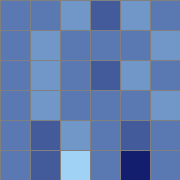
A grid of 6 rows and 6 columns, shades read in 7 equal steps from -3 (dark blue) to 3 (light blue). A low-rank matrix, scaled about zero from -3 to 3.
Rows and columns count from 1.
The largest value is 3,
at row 6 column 3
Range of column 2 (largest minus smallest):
2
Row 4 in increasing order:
0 0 0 0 1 1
